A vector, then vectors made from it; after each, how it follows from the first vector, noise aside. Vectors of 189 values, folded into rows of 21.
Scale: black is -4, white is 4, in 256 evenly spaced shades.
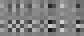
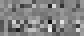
sign-scrambled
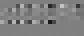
partly zeroed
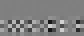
partly zeroed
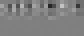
partly zeroed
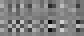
copied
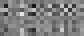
reversed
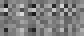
reversed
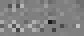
partly zeroed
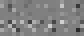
partly zeroed
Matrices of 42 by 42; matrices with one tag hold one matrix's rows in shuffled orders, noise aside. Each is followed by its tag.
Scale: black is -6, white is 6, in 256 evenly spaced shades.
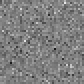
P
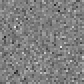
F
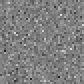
F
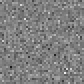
P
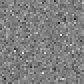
F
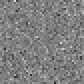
F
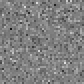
P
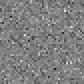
P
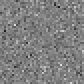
F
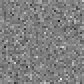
F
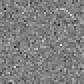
F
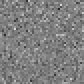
F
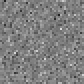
F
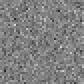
F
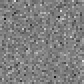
F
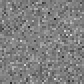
P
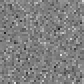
F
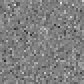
F
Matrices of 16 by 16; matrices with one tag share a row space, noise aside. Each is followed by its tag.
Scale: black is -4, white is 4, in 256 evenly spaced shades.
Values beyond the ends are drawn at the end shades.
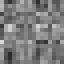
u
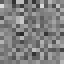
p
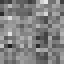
u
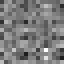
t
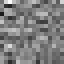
u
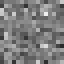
t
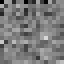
t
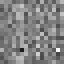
p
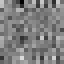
p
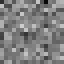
t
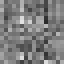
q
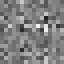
q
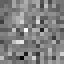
p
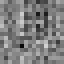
q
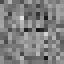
q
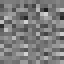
t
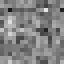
u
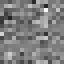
u
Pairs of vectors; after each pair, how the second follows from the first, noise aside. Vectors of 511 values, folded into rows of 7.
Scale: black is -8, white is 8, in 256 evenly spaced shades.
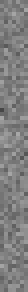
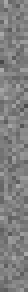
wrapped around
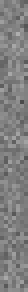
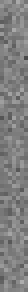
wrapped around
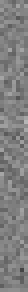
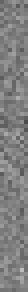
negated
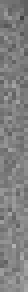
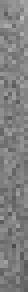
negated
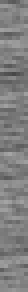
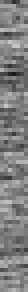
scaled up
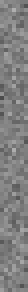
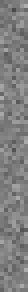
negated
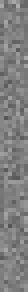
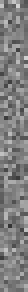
scaled up
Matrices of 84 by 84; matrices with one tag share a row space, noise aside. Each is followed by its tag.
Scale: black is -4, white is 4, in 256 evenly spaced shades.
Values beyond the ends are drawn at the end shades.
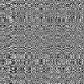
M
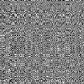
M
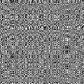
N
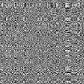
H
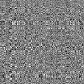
M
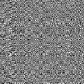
M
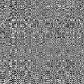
M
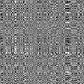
H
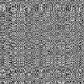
M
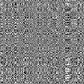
H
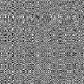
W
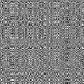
N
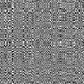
W
